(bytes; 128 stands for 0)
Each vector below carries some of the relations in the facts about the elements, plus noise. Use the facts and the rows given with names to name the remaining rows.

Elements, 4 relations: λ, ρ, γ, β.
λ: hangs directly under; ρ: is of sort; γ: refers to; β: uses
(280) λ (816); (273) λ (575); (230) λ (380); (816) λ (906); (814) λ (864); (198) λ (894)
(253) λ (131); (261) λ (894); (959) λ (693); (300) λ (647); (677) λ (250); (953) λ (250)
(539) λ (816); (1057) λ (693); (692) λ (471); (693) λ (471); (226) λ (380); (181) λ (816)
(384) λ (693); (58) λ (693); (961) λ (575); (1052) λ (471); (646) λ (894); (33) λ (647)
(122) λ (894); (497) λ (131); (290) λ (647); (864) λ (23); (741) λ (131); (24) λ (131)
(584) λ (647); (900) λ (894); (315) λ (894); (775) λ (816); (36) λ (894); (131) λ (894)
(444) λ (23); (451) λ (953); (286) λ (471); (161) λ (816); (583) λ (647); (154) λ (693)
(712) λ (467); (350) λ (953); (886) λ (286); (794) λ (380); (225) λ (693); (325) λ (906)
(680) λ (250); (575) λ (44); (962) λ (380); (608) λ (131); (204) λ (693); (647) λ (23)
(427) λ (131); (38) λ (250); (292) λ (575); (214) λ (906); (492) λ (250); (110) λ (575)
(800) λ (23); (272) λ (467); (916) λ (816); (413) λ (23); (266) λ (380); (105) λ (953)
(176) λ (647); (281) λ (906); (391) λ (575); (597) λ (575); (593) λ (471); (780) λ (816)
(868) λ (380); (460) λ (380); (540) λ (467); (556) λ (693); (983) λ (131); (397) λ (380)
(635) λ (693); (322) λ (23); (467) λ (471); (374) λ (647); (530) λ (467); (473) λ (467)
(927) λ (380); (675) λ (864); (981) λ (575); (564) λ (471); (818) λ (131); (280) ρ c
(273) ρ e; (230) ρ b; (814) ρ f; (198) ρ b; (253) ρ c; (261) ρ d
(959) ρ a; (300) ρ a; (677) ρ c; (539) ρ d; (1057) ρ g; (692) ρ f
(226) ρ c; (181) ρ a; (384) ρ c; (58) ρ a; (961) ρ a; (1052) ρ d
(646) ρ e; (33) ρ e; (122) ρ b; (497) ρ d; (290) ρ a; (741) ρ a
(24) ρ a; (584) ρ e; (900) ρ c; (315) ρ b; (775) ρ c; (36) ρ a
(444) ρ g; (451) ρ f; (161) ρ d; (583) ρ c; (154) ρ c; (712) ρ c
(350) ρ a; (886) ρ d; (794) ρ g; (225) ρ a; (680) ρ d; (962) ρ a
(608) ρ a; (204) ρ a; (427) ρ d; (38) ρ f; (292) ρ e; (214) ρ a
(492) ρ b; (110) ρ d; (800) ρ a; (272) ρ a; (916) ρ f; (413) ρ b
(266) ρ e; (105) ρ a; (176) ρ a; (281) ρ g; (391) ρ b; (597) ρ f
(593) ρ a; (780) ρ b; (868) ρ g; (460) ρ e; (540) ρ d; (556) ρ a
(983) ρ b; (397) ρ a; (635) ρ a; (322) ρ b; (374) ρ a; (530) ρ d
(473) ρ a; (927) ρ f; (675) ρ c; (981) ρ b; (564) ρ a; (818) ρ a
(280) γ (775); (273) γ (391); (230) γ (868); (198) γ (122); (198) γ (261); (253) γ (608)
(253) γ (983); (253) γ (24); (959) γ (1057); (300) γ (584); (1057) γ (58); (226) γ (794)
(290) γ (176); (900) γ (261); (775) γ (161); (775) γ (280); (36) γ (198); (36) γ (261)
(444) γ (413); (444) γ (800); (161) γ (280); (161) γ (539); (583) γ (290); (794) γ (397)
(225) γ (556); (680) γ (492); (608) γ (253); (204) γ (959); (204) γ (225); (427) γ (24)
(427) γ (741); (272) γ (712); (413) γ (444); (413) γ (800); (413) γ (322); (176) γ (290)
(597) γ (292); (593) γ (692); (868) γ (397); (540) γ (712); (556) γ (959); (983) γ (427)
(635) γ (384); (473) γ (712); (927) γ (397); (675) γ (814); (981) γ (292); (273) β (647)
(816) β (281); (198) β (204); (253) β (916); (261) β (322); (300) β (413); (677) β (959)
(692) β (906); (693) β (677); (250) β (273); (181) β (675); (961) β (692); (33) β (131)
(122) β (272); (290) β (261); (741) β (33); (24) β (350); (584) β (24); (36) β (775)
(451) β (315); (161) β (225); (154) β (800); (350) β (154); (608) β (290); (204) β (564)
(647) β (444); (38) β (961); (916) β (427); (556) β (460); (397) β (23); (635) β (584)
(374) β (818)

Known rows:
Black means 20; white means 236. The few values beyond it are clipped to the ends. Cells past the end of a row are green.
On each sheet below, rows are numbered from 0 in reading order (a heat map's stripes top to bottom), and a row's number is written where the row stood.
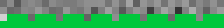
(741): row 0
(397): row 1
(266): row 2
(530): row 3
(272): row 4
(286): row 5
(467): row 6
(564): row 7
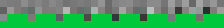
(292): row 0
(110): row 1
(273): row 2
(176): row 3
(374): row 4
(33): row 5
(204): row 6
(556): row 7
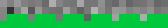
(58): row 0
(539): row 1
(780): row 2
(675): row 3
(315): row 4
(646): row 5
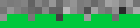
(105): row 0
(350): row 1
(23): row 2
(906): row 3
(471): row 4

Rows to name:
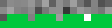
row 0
(814)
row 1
(473)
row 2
(712)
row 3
(131)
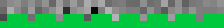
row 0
(864)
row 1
(593)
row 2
(1057)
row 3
(693)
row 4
(900)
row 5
(181)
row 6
(261)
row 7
(492)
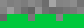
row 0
(981)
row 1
(161)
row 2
(680)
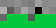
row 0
(692)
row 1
(154)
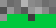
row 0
(816)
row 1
(230)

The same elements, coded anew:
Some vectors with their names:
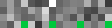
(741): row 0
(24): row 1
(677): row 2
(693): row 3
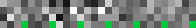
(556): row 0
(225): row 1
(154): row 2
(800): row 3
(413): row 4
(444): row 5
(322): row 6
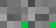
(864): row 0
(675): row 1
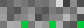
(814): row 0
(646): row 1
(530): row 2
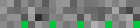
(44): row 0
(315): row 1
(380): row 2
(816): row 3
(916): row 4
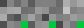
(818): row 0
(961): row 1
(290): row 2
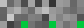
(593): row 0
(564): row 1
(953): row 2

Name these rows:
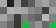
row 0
(272)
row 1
(597)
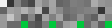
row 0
(712)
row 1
(427)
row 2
(539)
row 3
(273)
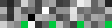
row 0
(584)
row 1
(635)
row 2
(350)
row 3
(692)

